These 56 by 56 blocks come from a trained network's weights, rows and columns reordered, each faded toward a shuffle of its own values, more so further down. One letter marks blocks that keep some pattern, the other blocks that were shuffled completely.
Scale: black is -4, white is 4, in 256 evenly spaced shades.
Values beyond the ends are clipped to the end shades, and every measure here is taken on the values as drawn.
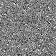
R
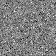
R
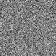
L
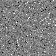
R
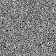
R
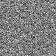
R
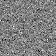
L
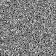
R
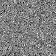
L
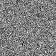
R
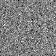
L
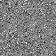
L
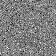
R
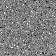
R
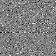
L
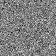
R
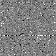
L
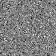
R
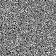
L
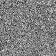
R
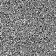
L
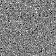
L
